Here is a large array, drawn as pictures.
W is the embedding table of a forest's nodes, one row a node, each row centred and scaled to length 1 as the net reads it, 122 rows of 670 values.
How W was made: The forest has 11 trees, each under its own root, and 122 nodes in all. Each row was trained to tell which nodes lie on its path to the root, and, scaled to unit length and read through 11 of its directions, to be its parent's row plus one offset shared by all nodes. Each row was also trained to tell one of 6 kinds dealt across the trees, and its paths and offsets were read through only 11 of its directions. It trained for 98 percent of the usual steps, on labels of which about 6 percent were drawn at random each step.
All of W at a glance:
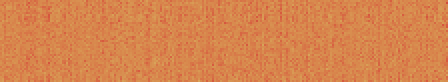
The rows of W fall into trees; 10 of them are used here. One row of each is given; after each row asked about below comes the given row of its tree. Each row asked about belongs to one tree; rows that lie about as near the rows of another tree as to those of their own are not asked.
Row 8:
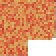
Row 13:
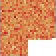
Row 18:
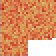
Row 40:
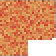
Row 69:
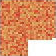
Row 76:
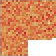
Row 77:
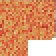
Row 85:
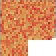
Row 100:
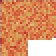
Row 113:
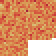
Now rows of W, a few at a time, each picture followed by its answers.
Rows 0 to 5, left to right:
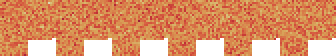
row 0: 40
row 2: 85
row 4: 18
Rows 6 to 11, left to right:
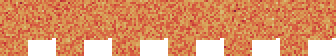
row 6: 18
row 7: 100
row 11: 76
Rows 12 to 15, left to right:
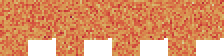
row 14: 76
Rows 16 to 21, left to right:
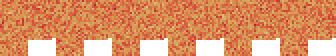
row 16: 85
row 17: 113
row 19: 76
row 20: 77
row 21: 13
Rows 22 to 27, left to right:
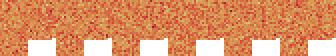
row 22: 13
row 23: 113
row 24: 13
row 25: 69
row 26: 13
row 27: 113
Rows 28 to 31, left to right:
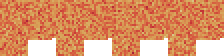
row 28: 76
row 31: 69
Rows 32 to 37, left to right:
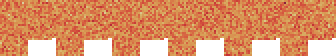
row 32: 113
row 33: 76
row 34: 18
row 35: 40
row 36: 40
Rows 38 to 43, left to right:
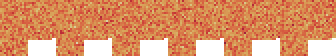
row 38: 18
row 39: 13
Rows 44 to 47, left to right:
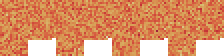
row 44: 69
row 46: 18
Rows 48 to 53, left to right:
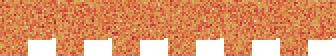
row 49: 77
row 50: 13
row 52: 77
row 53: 100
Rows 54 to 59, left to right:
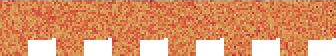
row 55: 40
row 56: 113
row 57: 40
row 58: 76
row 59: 77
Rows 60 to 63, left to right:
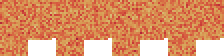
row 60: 100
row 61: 13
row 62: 18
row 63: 40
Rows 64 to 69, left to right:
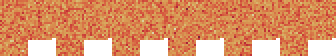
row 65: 18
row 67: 113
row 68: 69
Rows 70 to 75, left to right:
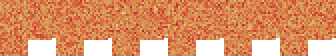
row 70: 100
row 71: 40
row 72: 13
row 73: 113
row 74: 113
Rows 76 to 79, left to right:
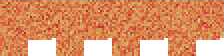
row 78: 100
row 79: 113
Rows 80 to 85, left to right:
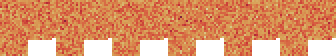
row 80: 76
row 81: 18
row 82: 77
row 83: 40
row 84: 69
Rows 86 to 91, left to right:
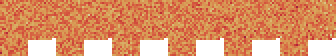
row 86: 100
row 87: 18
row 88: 69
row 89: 8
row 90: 100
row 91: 18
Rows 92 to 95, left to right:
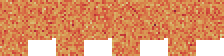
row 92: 13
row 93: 76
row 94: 77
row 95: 13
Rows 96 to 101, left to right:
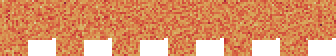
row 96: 76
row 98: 40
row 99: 40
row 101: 13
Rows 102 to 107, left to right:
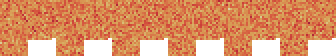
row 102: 113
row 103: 76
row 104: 40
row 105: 18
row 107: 18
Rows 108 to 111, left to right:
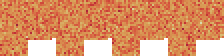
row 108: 40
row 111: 13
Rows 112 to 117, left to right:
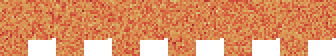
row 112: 113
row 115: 77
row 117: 77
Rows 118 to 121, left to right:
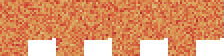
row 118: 8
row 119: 113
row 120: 69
